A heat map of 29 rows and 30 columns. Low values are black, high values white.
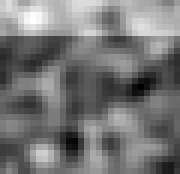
There are no lone odd cells. A horizontal seam about 20% of the way down splits the table, and the top part is higher. There are no regular stripes. The field is mottled with small blotches.
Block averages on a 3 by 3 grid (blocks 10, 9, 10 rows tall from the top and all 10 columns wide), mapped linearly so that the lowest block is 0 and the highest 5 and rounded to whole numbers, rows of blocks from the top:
4 4 5
1 0 0
2 2 2
